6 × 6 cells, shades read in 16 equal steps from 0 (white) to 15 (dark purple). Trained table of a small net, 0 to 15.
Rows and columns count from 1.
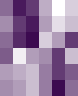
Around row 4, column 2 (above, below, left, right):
13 5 10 6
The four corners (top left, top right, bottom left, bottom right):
9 3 7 9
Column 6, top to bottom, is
3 4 12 4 10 9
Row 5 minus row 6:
-1 -1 0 0 -3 1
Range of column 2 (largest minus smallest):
13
